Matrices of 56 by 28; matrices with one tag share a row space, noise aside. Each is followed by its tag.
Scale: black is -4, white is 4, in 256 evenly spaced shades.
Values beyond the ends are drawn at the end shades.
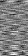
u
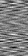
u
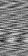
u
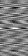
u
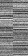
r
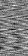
u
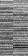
r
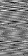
u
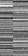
r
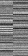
r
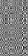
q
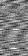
u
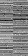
r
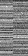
r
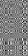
q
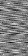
u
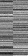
r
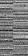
r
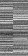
r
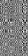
q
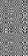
q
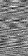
u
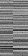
r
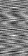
u
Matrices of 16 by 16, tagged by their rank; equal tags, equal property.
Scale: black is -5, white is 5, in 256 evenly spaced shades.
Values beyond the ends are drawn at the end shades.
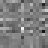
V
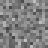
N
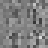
V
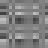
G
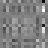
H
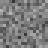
N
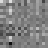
V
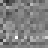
V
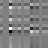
G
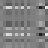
G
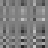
G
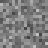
N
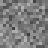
N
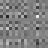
H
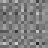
H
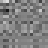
H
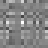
H
